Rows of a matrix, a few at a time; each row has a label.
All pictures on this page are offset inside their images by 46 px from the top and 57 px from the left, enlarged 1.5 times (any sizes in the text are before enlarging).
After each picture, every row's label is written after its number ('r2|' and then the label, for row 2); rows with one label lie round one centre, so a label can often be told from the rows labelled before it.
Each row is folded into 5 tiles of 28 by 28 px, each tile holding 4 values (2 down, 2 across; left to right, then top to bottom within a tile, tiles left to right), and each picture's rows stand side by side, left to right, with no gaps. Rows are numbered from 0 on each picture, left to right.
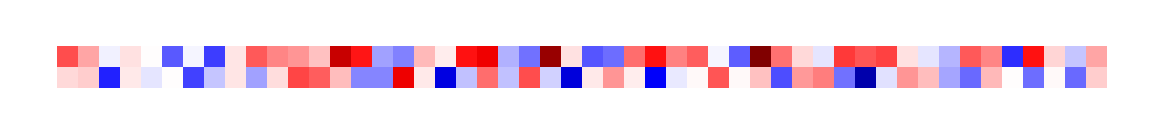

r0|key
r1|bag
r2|bag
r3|bag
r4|key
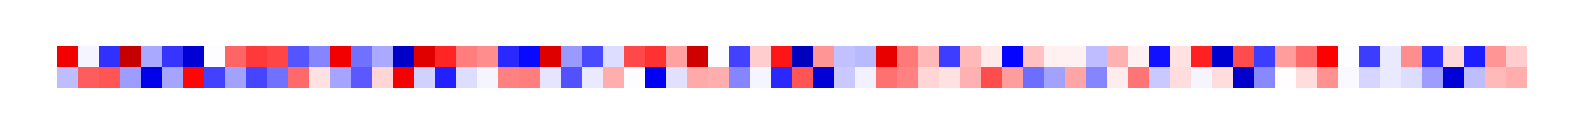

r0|bag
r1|bag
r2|bag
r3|key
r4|key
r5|key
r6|key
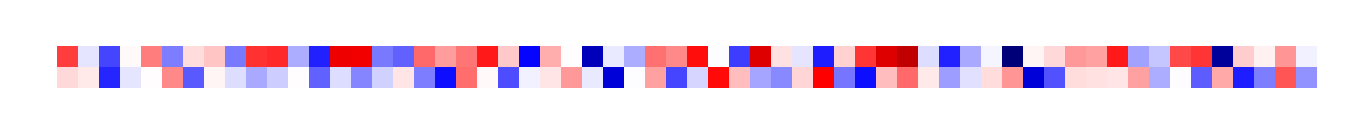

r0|key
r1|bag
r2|key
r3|bag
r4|key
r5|key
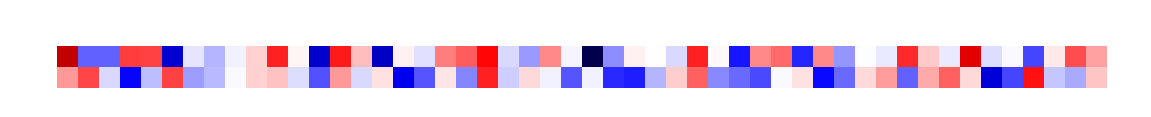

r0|key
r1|key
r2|key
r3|key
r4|bag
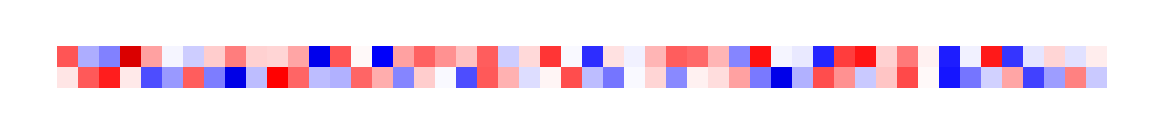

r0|bag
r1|key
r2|key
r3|bag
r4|key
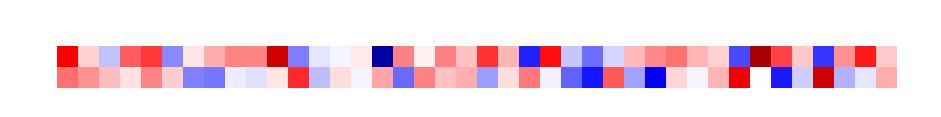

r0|key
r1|key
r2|bag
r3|bag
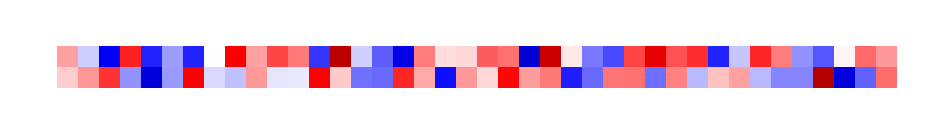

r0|bag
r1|bag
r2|bag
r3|bag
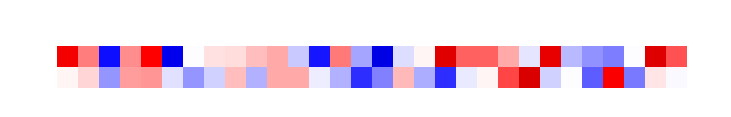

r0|key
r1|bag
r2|bag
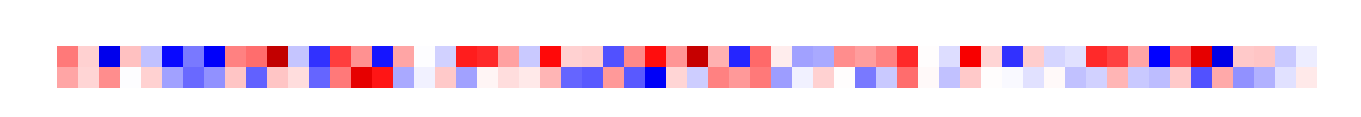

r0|key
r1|key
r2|bag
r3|bag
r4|key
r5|key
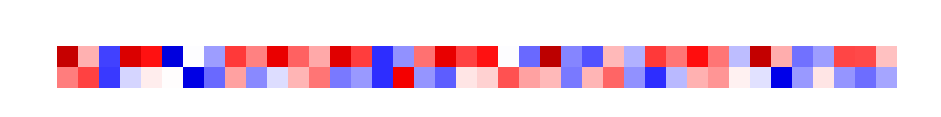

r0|key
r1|bag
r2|bag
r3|bag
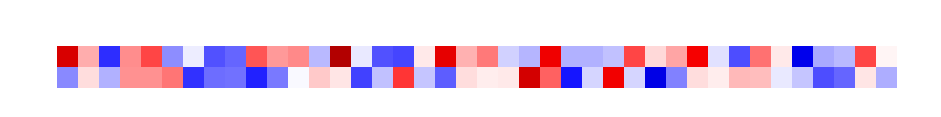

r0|key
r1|bag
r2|bag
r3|key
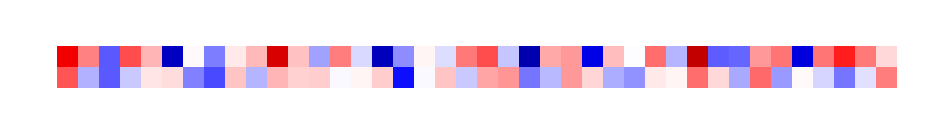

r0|key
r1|key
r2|key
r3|key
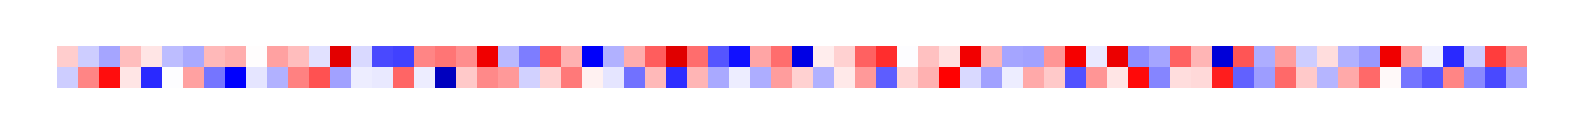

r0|bag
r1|bag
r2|key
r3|key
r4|bag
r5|key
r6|bag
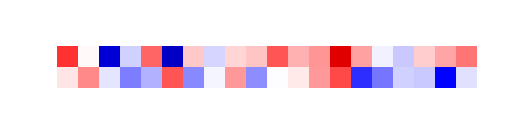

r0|key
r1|bag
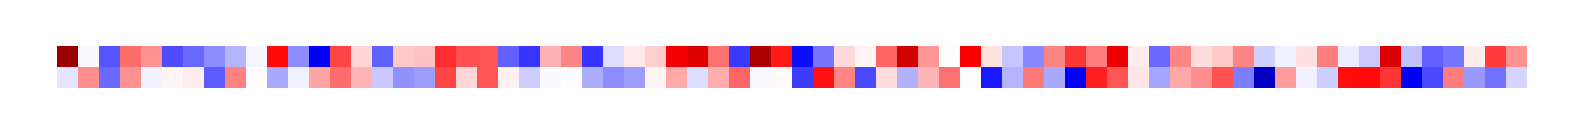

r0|key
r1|key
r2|key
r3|bag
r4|bag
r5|key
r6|bag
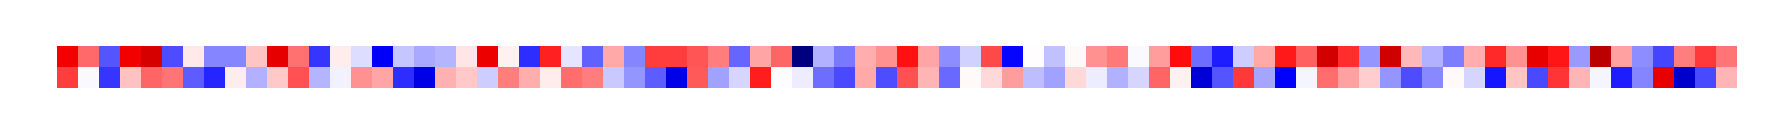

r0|key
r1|key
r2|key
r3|key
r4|key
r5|bag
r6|bag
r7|bag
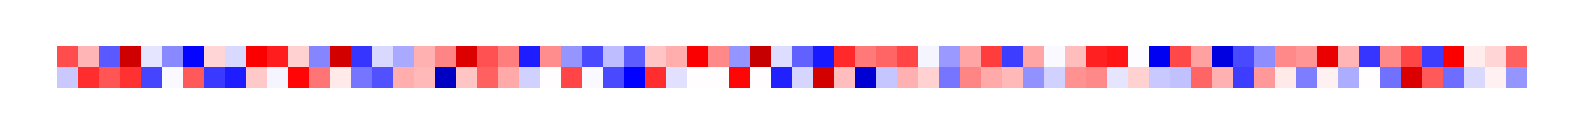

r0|bag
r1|bag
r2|key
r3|bag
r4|key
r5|key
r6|key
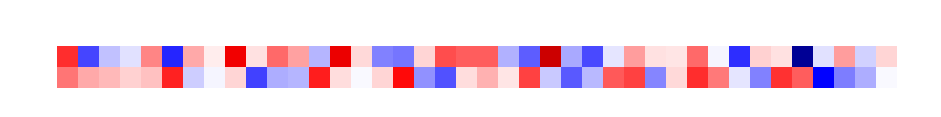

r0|key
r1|bag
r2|bag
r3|key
